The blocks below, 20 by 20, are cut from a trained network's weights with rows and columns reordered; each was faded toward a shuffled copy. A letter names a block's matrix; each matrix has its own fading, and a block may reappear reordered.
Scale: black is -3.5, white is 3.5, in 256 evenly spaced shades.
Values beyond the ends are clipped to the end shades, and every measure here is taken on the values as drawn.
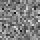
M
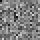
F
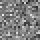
M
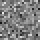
M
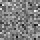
M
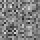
F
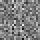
F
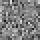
F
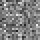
F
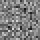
F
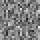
F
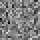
F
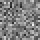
F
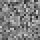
M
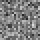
M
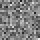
M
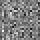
F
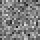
M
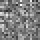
F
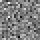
M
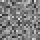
F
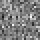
M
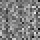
F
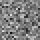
M
